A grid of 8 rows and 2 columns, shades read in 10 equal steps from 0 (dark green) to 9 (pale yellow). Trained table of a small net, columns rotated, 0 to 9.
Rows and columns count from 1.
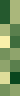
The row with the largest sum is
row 4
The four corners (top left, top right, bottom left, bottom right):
1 6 4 5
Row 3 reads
6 3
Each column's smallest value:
1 0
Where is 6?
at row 1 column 2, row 2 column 2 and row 3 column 1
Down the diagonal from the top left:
1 6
